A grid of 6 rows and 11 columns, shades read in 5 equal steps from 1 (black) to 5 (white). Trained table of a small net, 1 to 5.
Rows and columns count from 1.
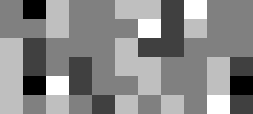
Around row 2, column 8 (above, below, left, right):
2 2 5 4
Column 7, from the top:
4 5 2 4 4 3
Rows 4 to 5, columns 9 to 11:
3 4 2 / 3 4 1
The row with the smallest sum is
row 3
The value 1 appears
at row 1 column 2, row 5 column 2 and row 5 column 11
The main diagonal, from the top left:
3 3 3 2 3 4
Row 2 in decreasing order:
5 4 4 3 3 3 3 3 3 3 2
